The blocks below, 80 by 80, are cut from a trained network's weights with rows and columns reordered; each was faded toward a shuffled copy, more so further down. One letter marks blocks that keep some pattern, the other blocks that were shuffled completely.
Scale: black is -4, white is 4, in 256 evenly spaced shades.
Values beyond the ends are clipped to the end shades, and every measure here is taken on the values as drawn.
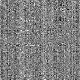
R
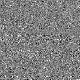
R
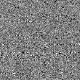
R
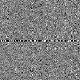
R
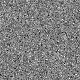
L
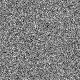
L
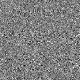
R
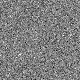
L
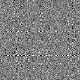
R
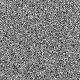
L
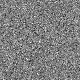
L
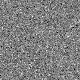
L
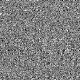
R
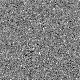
L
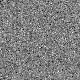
L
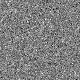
L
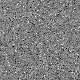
L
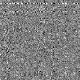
R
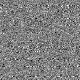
R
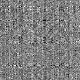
R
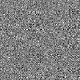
R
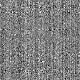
R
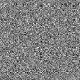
R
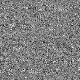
R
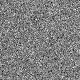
L
